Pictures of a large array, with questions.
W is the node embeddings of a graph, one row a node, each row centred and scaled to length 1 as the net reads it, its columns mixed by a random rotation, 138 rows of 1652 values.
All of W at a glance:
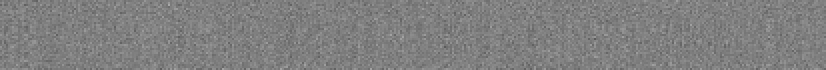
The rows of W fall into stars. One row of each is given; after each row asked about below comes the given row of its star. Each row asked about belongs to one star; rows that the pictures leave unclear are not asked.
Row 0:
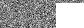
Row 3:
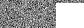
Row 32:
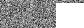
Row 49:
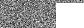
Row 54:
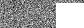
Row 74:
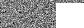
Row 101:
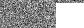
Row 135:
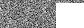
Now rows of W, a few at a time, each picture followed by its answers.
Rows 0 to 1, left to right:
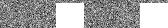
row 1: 54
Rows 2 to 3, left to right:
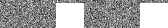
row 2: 32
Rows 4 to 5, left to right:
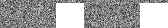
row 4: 54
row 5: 0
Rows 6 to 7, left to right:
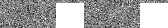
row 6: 49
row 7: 135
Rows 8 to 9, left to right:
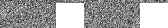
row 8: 3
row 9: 135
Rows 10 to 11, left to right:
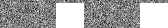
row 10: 49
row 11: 135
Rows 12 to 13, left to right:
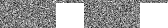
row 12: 32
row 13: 101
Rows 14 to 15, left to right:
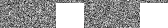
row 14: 54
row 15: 32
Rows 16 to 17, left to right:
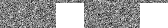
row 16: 0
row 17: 101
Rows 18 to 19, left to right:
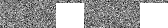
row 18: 0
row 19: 3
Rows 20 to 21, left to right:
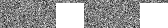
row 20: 54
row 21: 54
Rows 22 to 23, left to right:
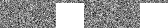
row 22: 32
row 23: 32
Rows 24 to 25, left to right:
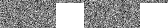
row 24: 135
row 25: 32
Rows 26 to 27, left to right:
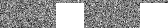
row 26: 135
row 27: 32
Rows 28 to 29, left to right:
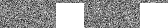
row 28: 3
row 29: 3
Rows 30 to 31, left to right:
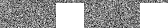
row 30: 54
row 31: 74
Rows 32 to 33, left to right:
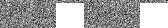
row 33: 101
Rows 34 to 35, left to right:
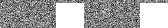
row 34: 0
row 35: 0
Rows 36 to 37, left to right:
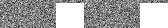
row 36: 0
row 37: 0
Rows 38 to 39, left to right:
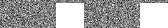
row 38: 3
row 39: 54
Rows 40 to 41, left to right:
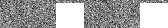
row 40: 135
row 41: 49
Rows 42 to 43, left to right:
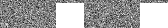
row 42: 54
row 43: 3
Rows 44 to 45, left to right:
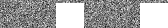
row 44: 101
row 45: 135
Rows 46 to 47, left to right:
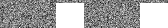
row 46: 0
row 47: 54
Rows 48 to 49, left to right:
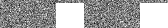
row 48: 74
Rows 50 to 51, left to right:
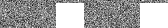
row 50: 3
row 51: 101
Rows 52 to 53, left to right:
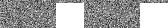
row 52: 135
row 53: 3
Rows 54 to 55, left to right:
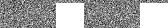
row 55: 3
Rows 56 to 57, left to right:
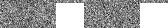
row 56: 135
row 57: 74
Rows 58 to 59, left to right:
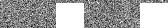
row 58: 74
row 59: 49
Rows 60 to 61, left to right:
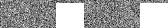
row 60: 74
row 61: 49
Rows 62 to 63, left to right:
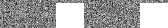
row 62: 3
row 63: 49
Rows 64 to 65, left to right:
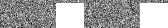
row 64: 3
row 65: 3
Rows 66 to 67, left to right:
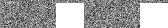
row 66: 49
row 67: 32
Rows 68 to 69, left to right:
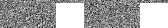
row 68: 101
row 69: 101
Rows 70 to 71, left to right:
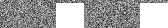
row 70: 74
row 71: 101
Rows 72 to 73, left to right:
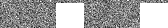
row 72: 74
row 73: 135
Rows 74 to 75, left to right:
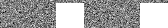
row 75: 54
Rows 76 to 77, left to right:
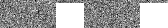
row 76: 101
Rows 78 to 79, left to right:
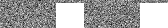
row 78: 54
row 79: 101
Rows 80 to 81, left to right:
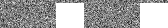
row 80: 49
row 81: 135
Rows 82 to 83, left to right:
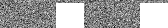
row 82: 101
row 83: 135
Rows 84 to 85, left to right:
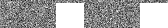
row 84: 135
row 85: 101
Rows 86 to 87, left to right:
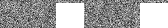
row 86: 135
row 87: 135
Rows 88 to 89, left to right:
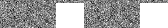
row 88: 3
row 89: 0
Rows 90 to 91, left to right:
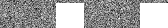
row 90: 3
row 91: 74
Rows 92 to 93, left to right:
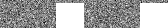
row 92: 135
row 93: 3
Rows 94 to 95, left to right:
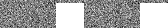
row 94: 74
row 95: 74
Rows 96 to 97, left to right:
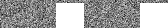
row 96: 32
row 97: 0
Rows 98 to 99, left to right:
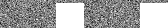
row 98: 3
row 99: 54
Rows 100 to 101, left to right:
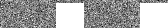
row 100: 101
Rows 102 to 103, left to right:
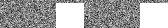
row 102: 49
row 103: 3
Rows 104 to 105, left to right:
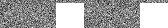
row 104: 54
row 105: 3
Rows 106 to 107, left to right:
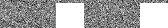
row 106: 3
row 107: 54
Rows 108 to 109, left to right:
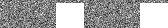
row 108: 135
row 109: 74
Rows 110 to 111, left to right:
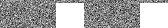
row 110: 32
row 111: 0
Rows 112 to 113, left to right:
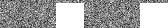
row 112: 135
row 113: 3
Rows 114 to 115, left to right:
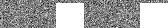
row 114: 74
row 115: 54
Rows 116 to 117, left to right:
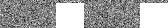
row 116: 3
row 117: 135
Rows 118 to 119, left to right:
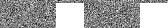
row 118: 32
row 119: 101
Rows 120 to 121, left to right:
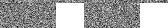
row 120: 54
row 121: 0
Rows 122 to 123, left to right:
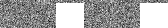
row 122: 101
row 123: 32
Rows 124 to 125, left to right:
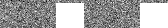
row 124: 135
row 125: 49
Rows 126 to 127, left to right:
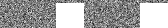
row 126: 54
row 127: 32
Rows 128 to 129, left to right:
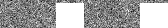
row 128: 49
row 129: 49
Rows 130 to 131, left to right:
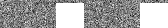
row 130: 74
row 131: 49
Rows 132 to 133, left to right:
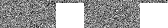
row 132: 74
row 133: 101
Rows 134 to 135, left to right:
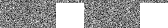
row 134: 49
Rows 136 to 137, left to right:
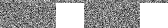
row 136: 101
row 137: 0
